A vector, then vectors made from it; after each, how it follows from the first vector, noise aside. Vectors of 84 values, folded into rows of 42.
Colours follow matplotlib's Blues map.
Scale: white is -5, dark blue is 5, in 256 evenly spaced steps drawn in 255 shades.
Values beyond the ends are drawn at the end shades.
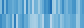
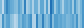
sign-scrambled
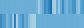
partly zeroed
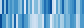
scaled up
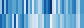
scaled up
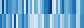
scaled up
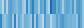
sign-scrambled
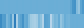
partly zeroed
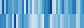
scaled up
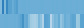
partly zeroed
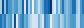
scaled up
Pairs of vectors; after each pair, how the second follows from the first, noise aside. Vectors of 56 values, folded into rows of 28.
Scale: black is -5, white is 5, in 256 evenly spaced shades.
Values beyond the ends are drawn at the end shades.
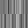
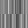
negated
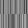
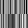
scaled up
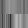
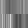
negated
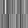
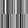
scaled up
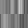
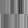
negated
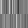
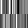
scaled up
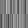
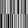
scaled up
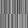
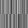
negated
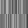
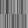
negated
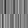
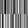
scaled up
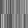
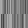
negated
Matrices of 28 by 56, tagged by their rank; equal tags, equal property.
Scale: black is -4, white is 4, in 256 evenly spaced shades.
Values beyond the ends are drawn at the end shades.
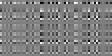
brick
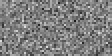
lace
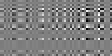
brick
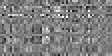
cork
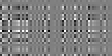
brick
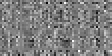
cork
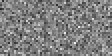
lace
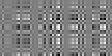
brick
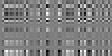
brick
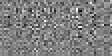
cork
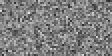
lace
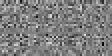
cork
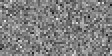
lace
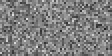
lace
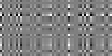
brick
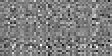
cork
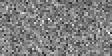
lace
